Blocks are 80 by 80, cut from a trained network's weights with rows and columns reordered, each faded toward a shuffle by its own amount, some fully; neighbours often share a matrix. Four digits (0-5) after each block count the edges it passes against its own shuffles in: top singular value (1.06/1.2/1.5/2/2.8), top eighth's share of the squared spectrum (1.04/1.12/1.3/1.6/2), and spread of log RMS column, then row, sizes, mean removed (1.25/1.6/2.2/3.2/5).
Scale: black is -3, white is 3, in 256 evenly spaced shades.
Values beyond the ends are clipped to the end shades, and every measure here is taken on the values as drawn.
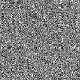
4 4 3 2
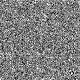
2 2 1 0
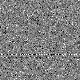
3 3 0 1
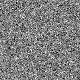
0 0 0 0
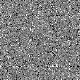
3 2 2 1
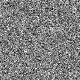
2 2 0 0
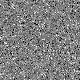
0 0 0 0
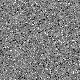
0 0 0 0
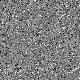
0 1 0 1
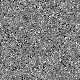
0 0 0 0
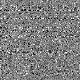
2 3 0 3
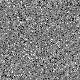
1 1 0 1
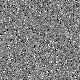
0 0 0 0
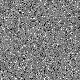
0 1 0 0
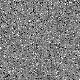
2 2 1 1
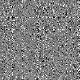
3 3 3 1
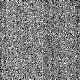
2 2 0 1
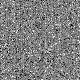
1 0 0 0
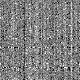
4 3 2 3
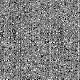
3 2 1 2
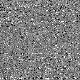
2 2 0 2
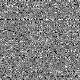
2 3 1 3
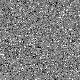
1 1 0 1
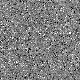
0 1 0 1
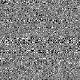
3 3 0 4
